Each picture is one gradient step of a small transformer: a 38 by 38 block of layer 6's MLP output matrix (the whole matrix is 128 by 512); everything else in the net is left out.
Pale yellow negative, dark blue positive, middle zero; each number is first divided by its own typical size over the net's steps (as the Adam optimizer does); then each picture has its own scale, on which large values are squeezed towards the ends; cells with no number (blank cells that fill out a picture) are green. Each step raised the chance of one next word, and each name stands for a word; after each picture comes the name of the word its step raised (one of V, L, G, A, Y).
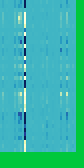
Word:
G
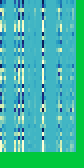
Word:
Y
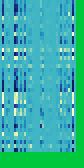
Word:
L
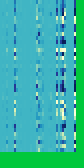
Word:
L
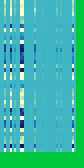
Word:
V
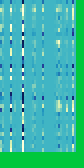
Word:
Y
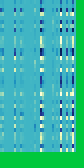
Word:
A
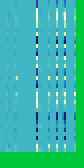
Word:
G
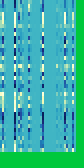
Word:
G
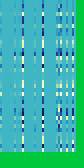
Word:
A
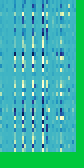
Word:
A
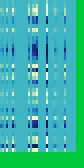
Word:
V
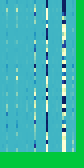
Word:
Y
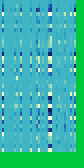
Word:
A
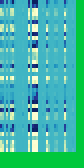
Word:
Y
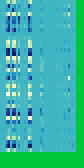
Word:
A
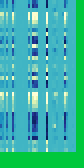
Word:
G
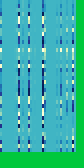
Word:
L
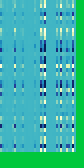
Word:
V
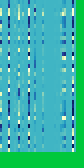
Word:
A
